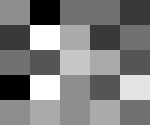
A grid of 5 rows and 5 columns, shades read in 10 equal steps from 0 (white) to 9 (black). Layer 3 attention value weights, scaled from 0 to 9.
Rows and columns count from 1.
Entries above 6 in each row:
2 2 0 1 0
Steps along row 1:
up down same up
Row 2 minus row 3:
2 -6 1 4 -1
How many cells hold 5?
5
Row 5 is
4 3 4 3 5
